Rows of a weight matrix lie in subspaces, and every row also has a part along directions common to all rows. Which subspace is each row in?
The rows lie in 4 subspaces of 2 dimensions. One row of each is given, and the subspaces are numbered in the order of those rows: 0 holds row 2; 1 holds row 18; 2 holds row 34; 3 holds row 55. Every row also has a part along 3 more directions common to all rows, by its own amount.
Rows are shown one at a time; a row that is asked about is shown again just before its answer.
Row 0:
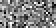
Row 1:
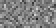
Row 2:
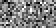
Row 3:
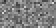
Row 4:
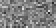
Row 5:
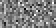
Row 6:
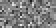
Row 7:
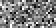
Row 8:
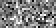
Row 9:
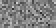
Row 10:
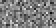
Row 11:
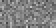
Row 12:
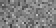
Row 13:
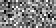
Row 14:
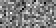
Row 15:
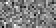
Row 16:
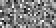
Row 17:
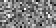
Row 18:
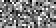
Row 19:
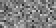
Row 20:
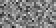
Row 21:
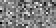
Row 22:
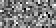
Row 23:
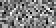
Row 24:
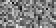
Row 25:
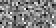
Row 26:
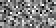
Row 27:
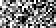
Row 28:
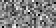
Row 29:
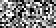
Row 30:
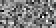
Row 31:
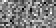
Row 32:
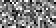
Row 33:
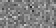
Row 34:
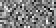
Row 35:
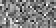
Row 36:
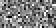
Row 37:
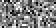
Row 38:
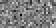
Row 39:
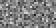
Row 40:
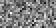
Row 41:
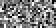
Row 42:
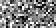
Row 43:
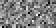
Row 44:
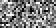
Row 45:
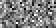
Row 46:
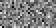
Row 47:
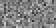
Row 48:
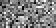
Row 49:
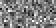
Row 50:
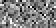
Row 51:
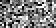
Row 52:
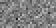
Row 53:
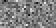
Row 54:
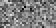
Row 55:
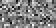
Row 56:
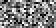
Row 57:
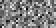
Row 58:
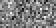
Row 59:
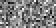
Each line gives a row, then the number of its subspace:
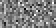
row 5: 2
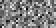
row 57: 1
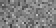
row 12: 3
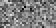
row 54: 0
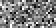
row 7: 3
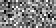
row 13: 0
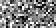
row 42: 3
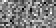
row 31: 0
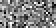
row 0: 3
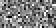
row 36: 2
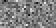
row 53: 0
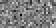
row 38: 1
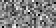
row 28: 1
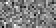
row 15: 1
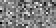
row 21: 0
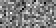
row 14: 0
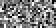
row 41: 2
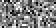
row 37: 1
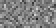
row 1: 2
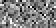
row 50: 3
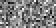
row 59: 0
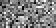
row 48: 3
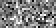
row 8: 0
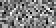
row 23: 2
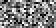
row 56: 0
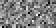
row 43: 1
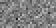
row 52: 1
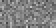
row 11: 3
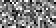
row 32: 1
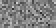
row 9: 3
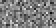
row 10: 3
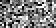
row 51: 3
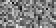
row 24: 1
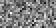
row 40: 0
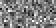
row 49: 3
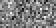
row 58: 0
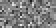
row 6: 1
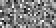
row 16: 1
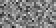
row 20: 1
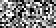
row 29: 0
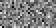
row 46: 1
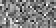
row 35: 3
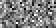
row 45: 2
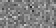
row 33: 2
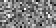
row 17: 0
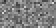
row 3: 0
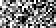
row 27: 3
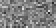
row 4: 3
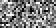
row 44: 0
